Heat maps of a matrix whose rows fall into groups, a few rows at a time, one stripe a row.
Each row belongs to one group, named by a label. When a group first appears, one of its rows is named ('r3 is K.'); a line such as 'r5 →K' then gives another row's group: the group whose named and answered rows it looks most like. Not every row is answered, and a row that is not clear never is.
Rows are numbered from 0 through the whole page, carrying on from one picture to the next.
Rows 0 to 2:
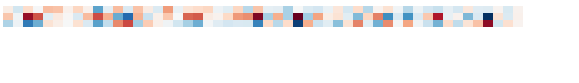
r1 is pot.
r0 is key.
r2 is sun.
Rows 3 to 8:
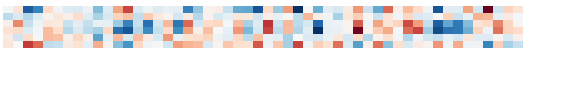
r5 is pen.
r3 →sun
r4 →sun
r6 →pen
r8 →pot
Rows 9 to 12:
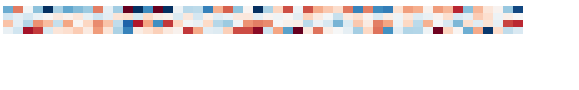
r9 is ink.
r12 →pot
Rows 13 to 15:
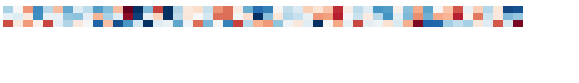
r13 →ink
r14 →ink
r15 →pen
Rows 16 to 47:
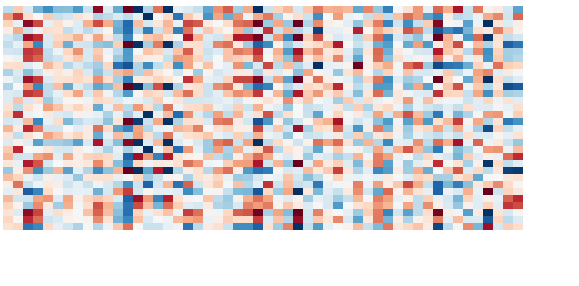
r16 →ink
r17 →pen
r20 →pot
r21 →ink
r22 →pot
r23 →pot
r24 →pen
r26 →pot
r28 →pot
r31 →pen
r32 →ink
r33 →pot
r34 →key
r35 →ink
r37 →key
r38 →pot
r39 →ink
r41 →pen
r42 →sun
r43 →key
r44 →key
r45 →pot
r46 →pot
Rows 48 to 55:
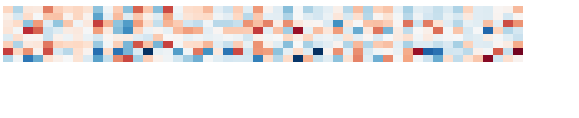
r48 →key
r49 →key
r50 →key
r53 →key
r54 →pen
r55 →sun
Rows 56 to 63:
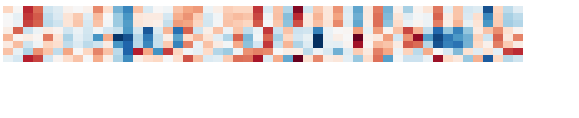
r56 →pot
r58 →pot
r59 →pen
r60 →pen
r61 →pen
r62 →key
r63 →pot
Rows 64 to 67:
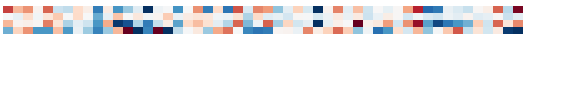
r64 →pen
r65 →key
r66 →pen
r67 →ink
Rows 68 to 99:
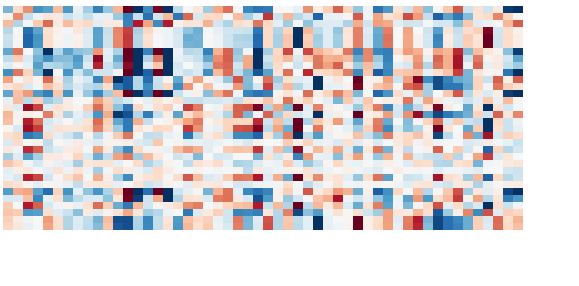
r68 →ink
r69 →pen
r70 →key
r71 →sun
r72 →sun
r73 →sun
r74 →ink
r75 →ink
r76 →ink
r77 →ink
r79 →pen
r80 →ink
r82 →pot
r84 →pot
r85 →pot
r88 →pot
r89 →sun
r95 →ink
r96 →pot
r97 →sun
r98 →pen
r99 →pen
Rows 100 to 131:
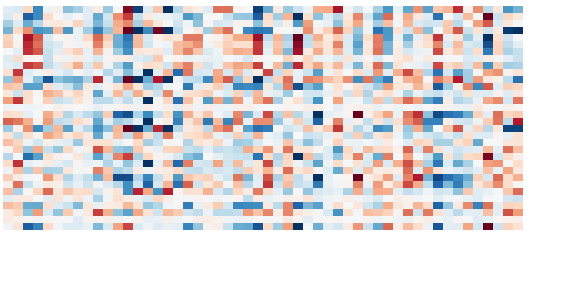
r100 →ink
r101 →sun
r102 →sun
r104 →pot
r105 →pot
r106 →pot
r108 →pot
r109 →pen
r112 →key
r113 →pen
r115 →pen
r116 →pen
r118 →key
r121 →sun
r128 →sun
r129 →key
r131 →sun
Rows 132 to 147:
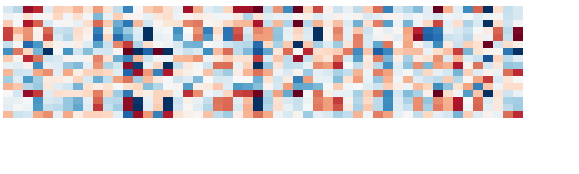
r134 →pot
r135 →pen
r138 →ink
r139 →pot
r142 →sun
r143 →sun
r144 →pot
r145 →ink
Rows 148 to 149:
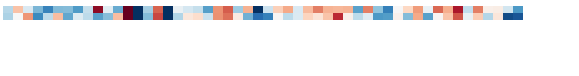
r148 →ink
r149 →ink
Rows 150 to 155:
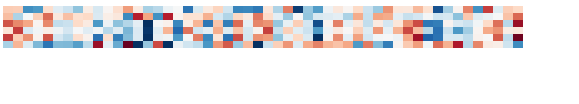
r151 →key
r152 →pen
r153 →pen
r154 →pen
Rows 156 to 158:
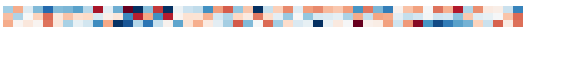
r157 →key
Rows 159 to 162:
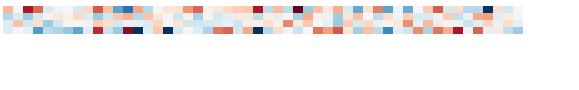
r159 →pot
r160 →sun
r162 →ink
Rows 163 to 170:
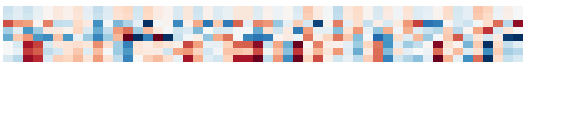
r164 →sun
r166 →sun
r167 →ink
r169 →pot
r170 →pot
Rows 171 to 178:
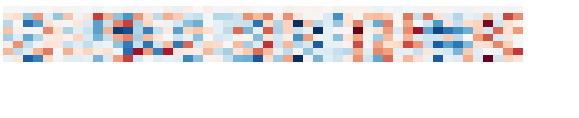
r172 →key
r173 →sun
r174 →pen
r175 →sun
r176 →pen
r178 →sun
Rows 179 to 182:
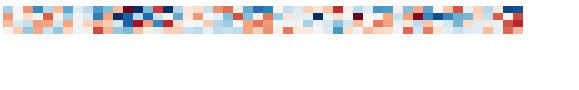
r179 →ink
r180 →pen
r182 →key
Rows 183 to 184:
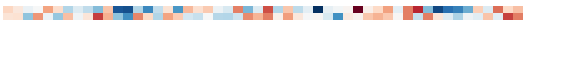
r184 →key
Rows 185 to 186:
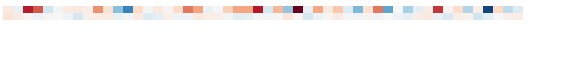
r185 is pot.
